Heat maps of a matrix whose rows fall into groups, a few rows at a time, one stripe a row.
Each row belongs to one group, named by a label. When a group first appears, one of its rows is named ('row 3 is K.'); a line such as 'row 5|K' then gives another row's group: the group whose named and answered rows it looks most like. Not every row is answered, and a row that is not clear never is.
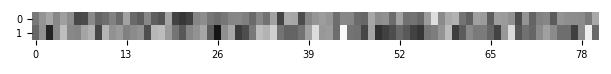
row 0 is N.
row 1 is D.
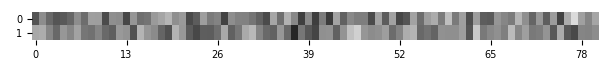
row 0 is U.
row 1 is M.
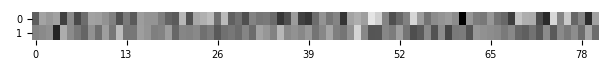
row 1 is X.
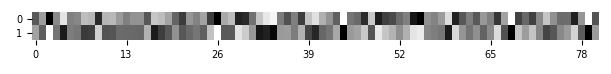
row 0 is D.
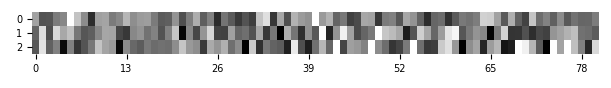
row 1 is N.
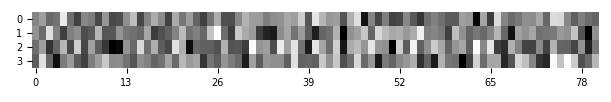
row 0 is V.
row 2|M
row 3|X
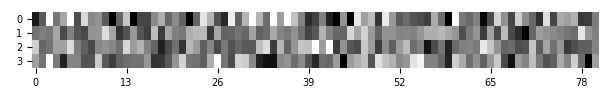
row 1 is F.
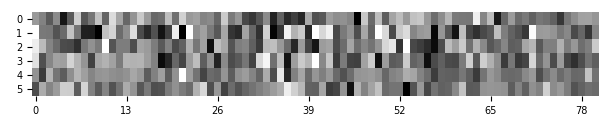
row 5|V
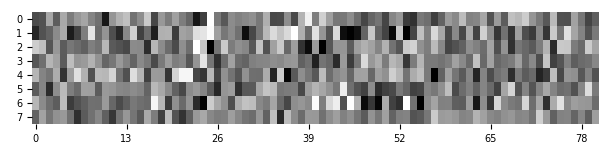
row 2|F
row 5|D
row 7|N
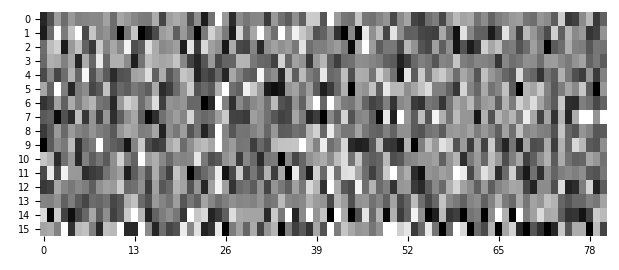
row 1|V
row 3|U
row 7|U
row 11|N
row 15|N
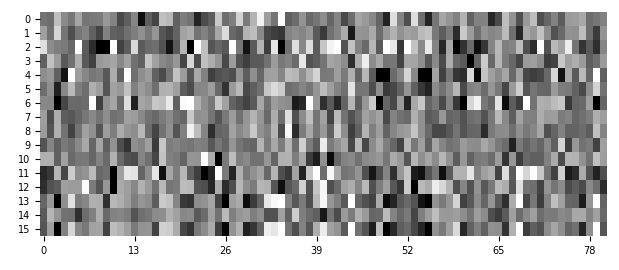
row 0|V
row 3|X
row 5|D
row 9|M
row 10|F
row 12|M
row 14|U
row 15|D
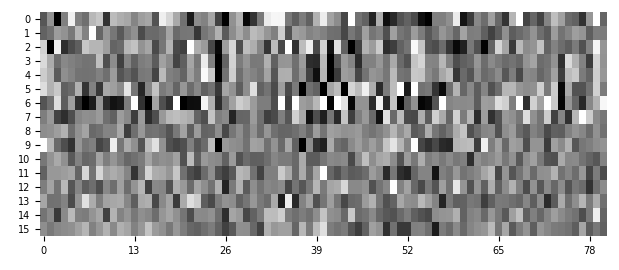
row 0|D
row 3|F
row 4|F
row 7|U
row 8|N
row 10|X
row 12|N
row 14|D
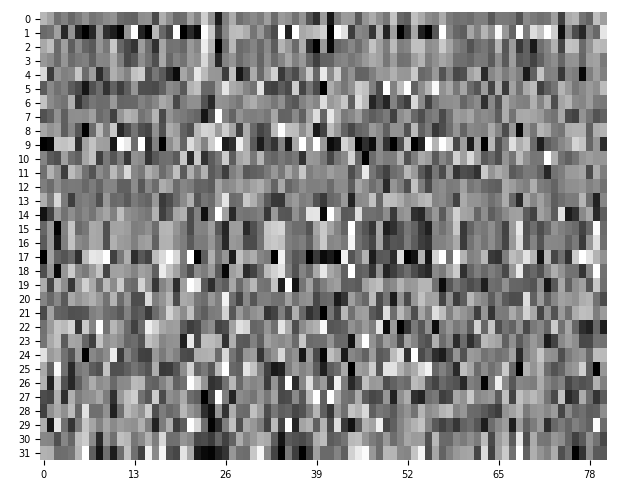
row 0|F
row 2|F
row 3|F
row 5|U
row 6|V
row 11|X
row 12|V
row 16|D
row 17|U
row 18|D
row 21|U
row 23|X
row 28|M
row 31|M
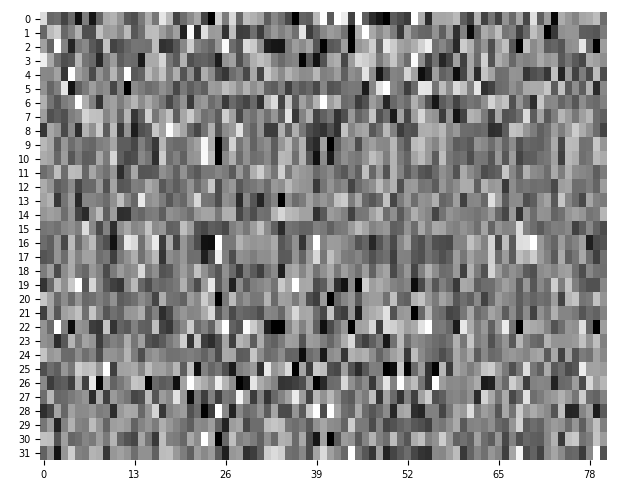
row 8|U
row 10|F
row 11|V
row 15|M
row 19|V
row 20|F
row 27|U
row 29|D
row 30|F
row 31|D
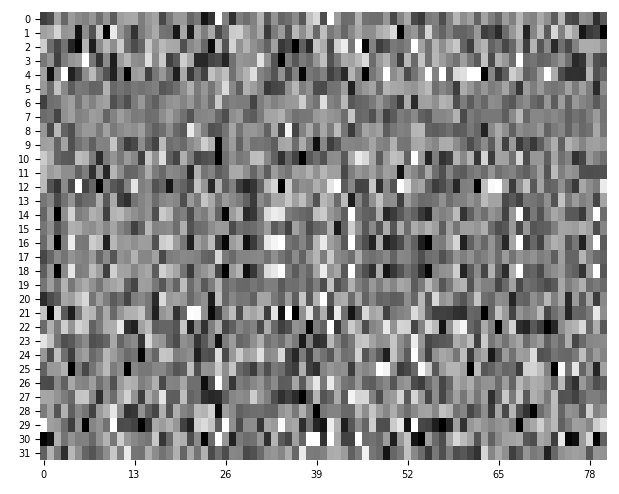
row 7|D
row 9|F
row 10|M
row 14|D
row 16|D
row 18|D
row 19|N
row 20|M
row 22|N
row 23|M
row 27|M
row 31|X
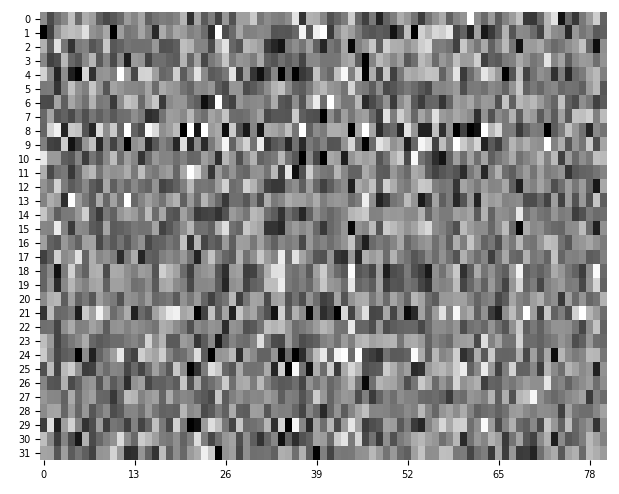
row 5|D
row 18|D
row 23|M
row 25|N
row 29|N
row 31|F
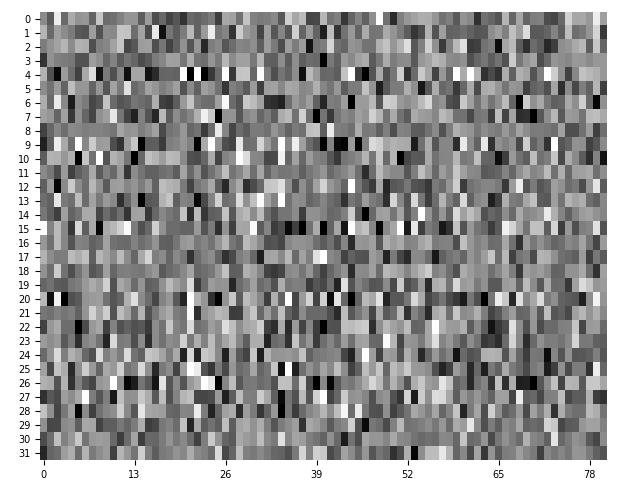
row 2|N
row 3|U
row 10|U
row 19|U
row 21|U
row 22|U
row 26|F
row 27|M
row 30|V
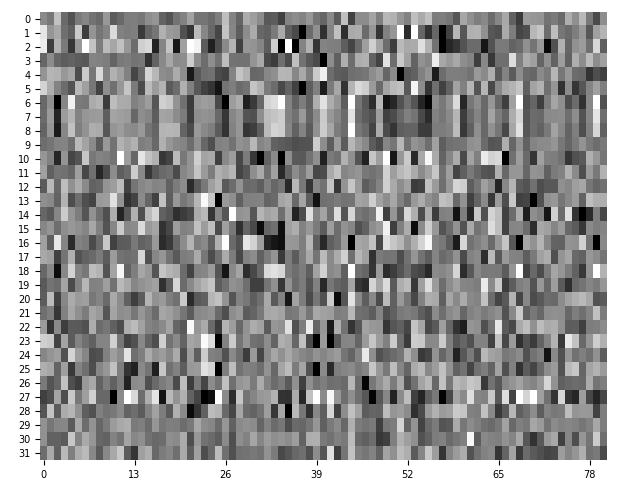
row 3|U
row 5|M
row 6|D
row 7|D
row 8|D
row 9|M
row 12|N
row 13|F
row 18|D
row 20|N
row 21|D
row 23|F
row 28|N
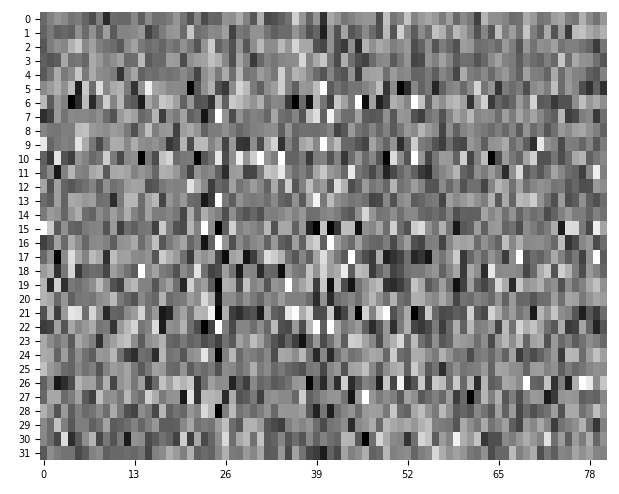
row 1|U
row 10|V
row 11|D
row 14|X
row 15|F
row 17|D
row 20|F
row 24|F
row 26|U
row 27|X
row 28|F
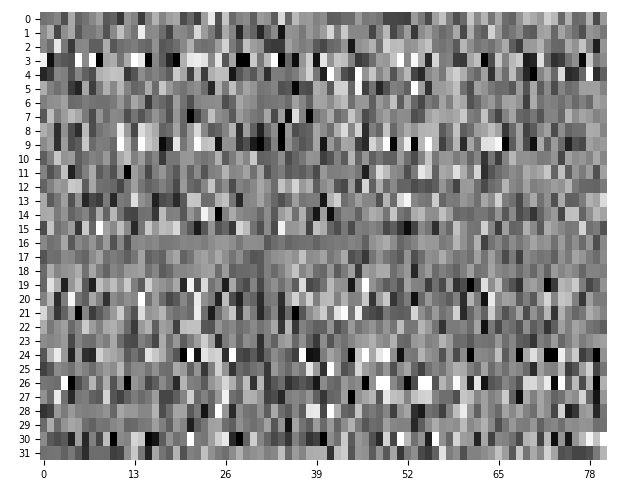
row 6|N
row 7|N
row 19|X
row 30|U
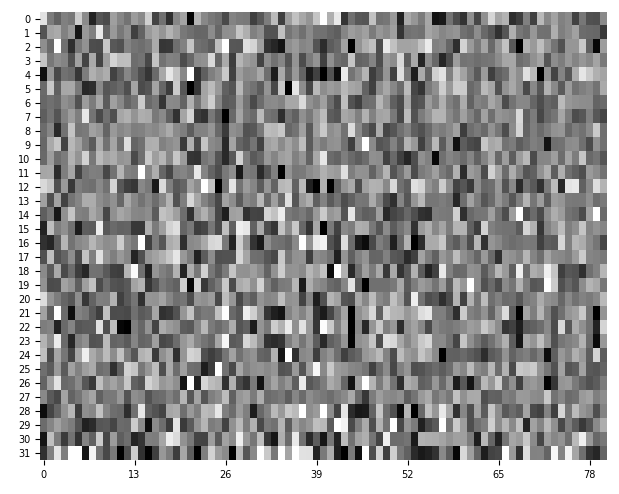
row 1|U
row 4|U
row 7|M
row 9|X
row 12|F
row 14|D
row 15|U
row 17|U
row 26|X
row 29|N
